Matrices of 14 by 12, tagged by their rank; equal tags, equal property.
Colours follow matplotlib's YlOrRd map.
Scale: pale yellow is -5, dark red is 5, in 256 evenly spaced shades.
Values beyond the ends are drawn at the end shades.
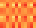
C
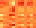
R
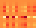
C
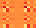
C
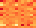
R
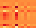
C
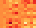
R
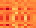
R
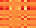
C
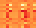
R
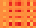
C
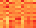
R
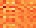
R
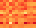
R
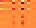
C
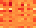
R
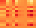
C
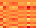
C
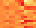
R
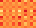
C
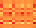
C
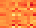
R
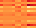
C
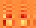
C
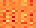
R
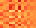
R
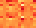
R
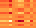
C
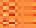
C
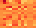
R
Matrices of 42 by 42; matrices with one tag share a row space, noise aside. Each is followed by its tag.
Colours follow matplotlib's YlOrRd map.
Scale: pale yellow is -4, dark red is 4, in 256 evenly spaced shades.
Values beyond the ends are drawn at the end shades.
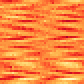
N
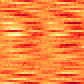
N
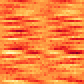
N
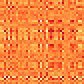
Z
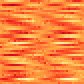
N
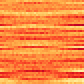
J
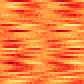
N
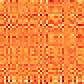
Z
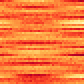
J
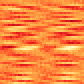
N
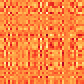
Z
